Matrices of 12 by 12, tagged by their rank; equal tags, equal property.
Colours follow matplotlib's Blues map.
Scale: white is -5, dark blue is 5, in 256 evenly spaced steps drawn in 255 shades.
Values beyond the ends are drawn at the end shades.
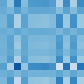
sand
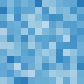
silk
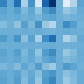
sand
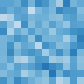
silk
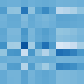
sand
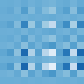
sand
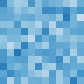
silk
